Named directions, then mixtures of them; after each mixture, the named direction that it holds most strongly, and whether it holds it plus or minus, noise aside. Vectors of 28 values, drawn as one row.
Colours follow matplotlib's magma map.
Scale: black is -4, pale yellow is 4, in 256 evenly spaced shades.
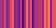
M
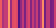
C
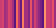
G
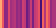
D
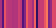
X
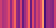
G, minus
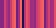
G, minus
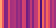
D, plus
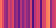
D, plus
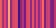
C, plus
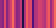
M, plus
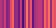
M, plus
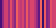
D, minus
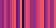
G, minus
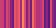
M, minus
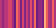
G, plus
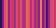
D, minus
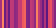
X, minus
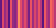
C, minus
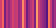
X, minus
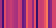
X, plus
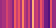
M, minus
